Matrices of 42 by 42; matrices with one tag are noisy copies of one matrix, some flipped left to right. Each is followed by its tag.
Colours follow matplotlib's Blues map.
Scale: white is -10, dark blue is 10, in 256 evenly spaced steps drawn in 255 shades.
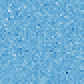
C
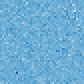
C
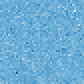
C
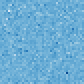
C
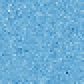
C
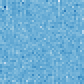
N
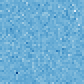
C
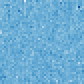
N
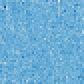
N
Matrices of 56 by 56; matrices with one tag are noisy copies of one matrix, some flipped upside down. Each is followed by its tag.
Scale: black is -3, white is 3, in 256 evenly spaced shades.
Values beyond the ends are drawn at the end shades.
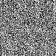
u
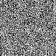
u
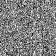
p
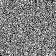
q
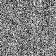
p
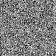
u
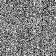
p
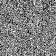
p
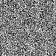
u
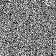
q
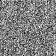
u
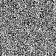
u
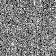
p
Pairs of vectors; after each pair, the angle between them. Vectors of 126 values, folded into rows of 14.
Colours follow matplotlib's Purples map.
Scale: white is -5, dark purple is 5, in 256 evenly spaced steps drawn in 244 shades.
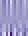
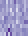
partly aligned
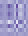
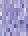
orthogonal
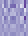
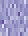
partly opposed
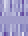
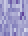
partly aligned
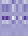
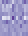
nearly opposite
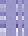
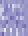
partly aligned
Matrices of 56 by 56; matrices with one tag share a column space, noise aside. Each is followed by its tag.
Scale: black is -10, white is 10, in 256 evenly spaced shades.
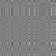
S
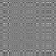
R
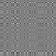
R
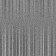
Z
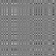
S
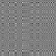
R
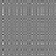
S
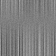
Z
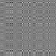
R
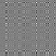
R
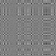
S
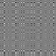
R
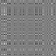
S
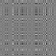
S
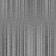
Z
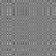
S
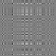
S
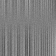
Z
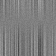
Z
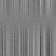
Z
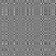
S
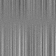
Z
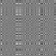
S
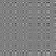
R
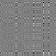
R
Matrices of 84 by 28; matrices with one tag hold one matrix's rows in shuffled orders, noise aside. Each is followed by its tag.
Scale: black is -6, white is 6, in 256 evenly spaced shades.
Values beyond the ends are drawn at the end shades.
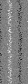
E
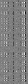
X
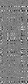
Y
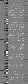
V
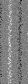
E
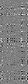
Y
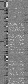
V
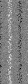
E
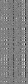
X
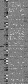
V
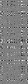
Y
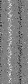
E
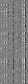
X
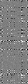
Y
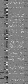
V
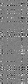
Y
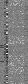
V
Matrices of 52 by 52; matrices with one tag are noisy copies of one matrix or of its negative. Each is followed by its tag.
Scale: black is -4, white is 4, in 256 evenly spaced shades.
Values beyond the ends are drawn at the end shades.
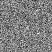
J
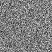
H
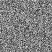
J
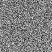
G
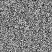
J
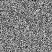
J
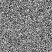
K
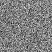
H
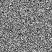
K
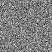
H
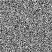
J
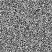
J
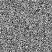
J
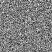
K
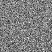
G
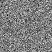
K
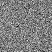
H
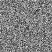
J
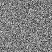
H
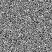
K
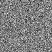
K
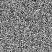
J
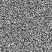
G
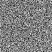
G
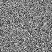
G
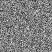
J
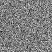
H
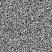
K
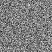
H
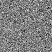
K
